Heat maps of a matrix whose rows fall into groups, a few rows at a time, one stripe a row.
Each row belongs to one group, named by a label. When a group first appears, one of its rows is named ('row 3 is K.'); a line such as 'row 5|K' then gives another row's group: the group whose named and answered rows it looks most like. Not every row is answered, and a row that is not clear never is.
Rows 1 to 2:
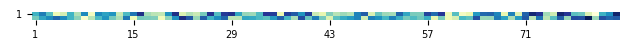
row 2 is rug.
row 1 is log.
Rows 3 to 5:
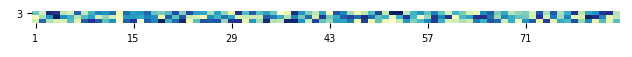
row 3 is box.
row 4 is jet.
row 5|log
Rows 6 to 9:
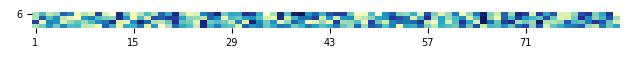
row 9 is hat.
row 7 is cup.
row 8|box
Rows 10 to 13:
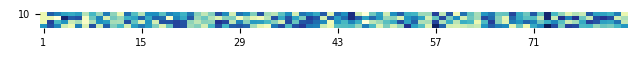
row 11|jet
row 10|cup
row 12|cup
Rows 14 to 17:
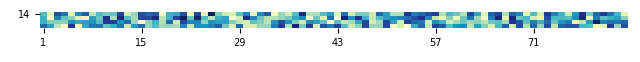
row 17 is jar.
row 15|box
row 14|box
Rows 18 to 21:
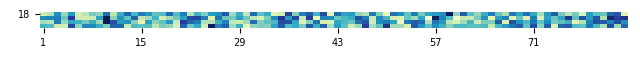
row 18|cup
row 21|jar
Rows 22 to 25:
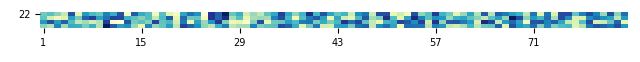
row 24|cup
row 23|jar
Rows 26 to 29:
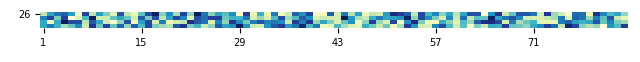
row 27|box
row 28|jet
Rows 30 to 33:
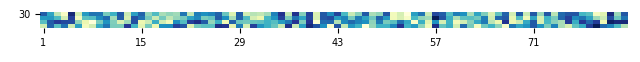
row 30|jar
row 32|rug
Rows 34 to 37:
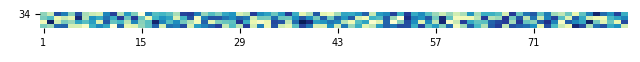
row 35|log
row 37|box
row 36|log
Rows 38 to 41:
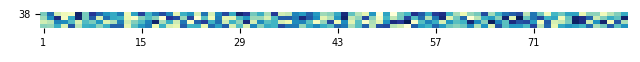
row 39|log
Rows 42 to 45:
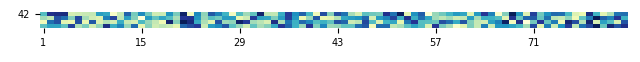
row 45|rug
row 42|cup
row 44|log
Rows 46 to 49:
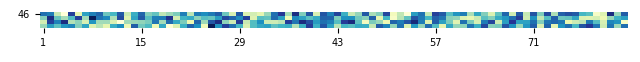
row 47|log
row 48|cup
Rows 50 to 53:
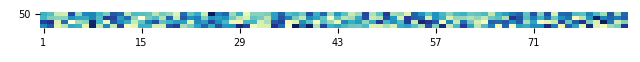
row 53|log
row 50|jar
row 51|jar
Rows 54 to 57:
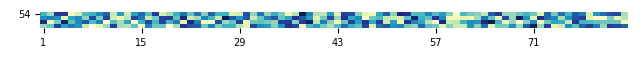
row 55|log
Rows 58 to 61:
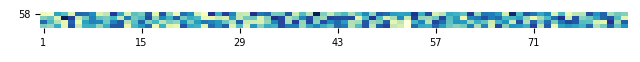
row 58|hat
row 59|jet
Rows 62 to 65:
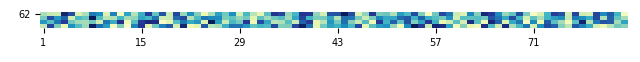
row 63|box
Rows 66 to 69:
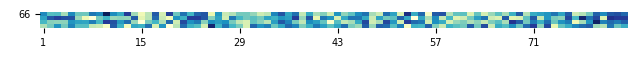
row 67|rug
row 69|hat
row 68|jar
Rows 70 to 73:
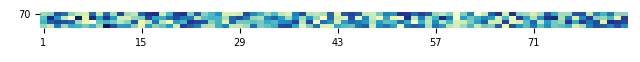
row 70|box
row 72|rug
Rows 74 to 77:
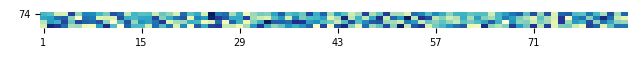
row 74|jar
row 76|jet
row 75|box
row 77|cup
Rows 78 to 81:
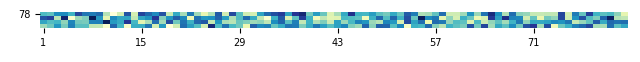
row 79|box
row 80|jar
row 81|hat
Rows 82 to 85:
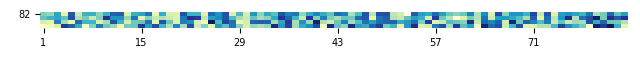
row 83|rug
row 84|hat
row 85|jet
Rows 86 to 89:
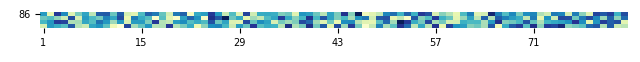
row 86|box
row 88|box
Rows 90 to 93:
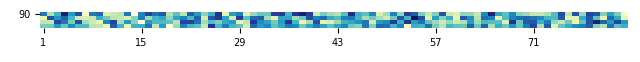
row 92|hat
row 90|jet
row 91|cup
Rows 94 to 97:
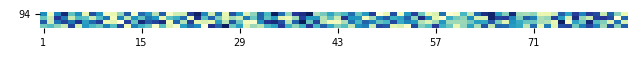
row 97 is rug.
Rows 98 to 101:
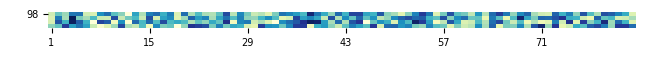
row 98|jet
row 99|cup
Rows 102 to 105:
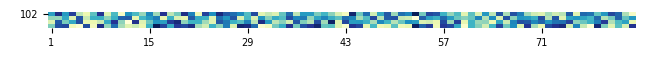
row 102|box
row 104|cup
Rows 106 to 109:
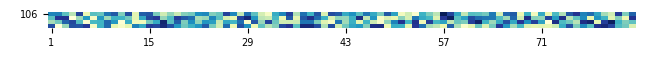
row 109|jet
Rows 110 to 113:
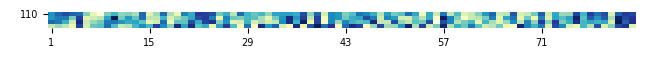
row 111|rug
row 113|cup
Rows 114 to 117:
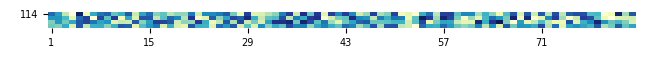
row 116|jet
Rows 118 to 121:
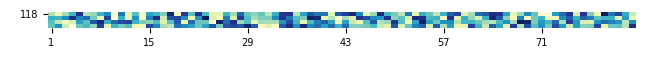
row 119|jet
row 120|jar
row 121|log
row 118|jet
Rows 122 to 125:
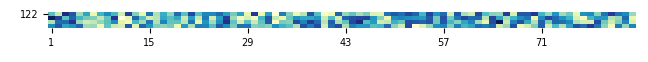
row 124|cup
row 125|rug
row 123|cup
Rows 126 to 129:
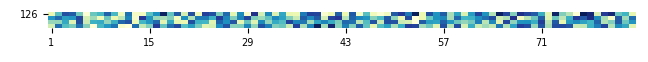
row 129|cup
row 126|box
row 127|rug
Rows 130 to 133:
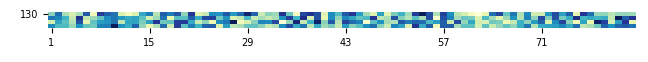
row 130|log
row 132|cup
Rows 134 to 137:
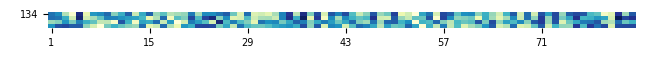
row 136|hat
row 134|jar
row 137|rug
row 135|jar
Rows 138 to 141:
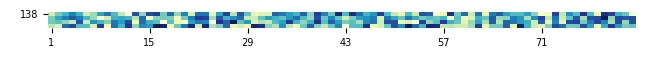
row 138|jet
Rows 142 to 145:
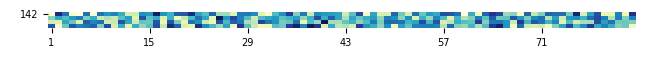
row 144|hat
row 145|jet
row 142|log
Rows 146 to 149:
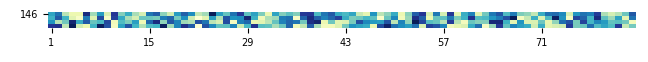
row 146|log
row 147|log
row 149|box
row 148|jet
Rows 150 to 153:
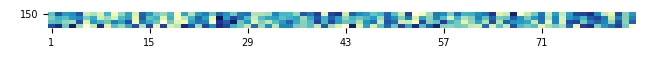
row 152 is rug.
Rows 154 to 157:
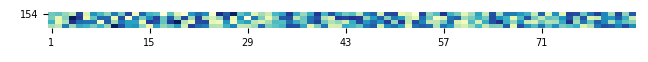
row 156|jet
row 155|jet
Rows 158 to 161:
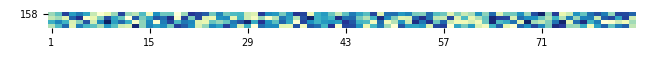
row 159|jet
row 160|log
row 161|cup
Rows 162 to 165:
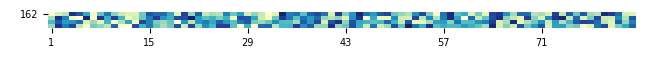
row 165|cup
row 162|jet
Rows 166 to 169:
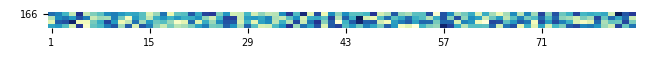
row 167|cup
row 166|jar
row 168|cup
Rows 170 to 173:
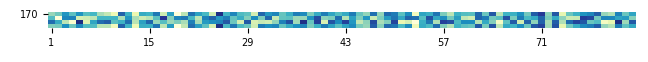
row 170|hat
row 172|jar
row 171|box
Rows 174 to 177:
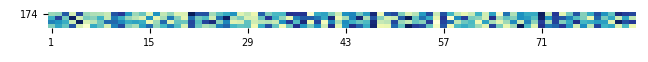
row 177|cup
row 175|cup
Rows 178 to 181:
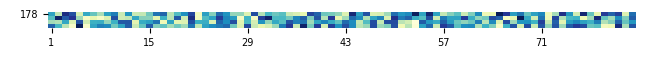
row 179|cup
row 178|box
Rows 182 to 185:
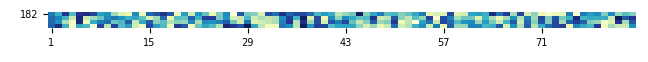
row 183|jar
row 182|jet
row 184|jar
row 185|log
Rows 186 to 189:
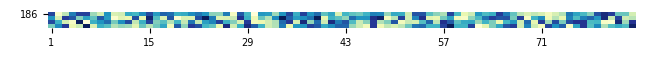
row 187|jet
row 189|log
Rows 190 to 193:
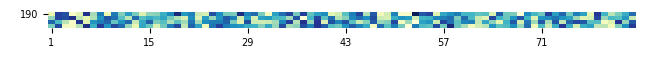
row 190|log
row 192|jar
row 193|log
